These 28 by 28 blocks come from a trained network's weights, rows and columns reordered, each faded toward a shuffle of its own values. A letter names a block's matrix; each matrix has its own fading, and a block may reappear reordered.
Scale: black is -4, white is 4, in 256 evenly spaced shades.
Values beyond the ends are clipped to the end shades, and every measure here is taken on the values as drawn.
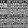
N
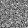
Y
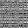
N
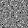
Y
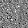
Y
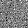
Y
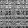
N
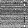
N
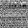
N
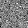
Y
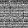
N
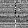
N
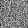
Y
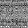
N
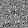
Y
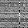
N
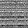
N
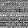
N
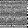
N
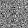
Y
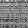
N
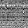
N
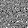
Y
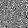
Y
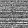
N
